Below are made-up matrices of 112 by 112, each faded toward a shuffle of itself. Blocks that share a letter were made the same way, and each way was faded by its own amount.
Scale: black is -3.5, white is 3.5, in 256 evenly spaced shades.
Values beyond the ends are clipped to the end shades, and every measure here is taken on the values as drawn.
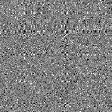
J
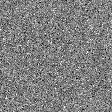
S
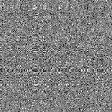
J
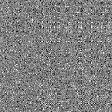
J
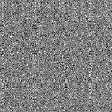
J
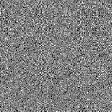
J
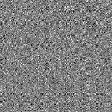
J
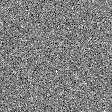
S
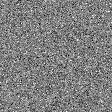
S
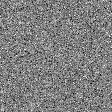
S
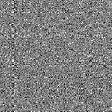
J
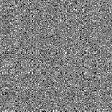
J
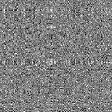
J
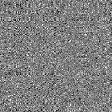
J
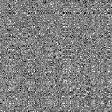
J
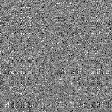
J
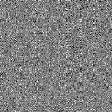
J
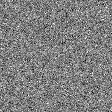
S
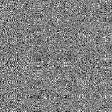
J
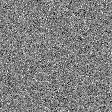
S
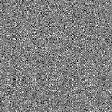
J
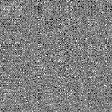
J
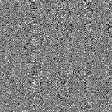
J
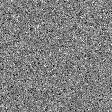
S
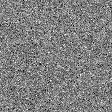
S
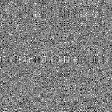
J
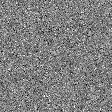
S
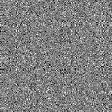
J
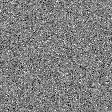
S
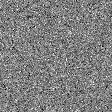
S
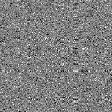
J
